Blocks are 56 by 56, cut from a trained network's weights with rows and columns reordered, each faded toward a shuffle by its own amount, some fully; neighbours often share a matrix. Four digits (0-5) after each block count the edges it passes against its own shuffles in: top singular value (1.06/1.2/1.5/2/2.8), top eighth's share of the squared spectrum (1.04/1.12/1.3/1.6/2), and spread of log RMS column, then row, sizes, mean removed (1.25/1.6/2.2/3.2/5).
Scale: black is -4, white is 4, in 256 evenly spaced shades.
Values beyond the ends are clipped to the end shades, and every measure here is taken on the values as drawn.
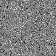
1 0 0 0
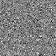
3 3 1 1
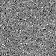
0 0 0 0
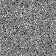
0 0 0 0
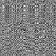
4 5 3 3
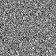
2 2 0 1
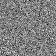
1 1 0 0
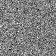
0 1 0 0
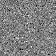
2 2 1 1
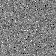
0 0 0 0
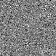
2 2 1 1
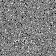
0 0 0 0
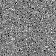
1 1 0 0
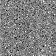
1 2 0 0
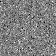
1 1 0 0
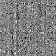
2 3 1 2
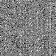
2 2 0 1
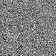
2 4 2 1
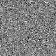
2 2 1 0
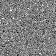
0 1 0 0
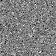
0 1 0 0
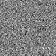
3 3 1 1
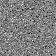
0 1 0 0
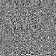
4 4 2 2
